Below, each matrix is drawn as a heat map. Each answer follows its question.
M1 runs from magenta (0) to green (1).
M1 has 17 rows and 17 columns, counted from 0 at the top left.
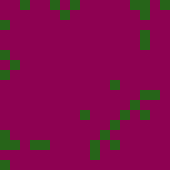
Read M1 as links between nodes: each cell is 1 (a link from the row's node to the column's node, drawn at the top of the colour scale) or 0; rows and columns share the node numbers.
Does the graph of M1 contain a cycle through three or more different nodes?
no
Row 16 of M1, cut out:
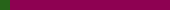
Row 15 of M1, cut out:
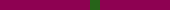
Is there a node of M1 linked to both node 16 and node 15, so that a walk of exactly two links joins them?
no
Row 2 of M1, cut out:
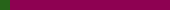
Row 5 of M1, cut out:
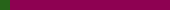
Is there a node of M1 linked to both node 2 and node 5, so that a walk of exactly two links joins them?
yes
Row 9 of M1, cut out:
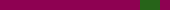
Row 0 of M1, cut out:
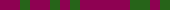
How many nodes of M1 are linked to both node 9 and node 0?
1
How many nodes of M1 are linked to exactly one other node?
11
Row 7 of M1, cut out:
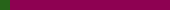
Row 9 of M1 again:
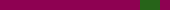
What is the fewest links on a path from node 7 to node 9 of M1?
3
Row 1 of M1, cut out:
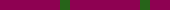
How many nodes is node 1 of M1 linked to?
2
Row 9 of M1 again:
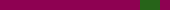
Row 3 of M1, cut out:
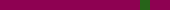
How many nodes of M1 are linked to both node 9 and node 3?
1
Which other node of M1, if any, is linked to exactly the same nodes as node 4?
node 3
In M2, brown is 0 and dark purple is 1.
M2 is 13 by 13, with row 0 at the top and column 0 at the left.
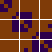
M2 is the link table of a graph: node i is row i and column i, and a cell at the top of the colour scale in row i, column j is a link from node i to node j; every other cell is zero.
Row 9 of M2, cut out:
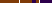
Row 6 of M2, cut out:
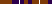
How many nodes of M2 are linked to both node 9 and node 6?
1
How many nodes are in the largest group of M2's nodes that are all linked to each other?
5
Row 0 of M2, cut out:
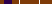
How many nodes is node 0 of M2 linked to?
2
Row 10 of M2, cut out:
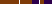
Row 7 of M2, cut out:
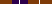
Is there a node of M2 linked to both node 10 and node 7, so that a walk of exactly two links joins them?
no
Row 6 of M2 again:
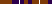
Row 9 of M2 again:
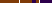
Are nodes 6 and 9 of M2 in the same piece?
yes
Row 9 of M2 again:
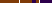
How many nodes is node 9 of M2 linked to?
4
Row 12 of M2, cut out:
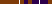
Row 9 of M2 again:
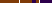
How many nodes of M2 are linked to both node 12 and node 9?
3
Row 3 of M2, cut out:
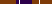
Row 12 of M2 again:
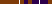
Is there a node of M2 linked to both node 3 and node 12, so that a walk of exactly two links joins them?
yes
